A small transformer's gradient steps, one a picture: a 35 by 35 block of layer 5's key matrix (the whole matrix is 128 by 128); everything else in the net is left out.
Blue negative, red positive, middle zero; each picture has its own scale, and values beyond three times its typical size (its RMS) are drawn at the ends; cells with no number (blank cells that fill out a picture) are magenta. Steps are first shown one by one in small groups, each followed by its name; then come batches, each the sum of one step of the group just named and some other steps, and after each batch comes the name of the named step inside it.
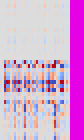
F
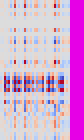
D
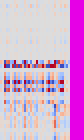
D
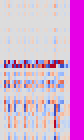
F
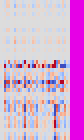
F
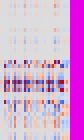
D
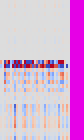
F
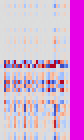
F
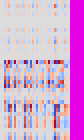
F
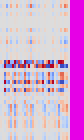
F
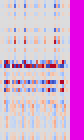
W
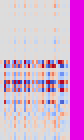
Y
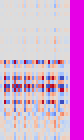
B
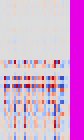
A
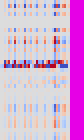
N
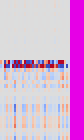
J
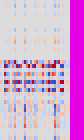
W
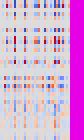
B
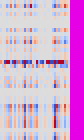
N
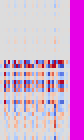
B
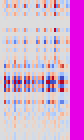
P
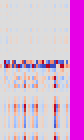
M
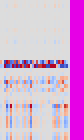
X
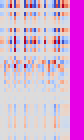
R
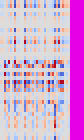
R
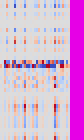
M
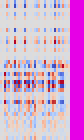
M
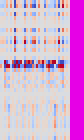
R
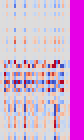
P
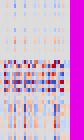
X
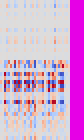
M
